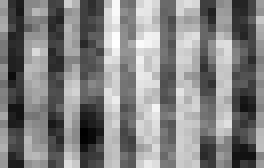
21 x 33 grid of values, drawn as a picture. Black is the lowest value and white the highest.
Stripes running up and down repeat 7 times from left to right. The grain runs up and down. Overall the values sit about 50% of the way up the scale. No overall slope runs across the table.
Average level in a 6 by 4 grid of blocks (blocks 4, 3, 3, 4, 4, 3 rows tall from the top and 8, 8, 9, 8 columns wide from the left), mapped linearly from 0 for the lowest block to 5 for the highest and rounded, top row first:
1 3 4 1 | 1 3 5 2 | 1 3 4 2 | 1 3 4 1 | 1 1 4 2 | 2 2 4 0
